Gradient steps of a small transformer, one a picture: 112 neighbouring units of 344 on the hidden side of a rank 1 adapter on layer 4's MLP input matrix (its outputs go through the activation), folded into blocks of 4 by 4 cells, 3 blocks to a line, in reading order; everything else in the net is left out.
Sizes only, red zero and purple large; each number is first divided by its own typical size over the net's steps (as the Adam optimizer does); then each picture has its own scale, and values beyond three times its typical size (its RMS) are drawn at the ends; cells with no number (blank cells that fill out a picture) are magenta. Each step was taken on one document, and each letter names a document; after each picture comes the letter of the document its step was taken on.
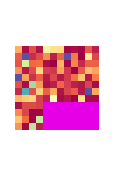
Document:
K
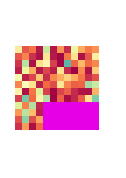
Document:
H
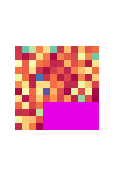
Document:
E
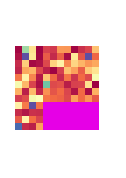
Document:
H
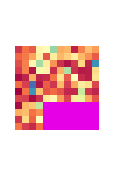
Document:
E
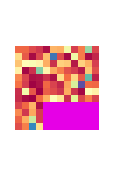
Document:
E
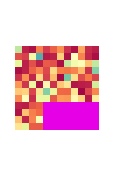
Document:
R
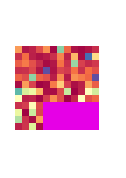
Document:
K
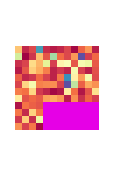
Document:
E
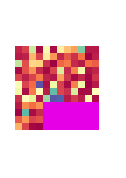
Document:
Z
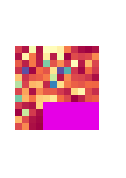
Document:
Z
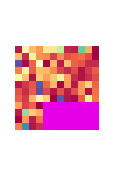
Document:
Z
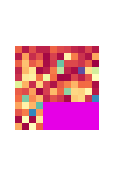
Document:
H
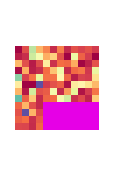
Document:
Z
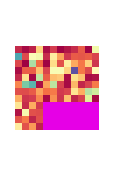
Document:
R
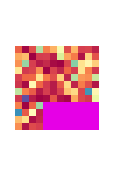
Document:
K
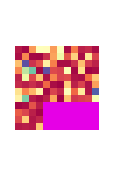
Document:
K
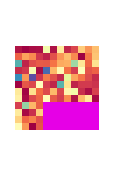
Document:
E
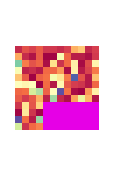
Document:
R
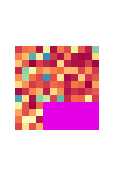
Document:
H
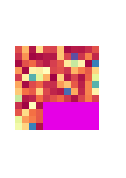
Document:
K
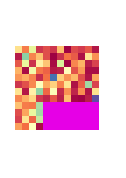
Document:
H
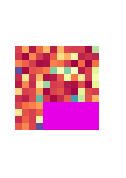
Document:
R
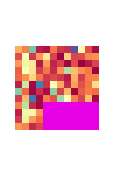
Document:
H
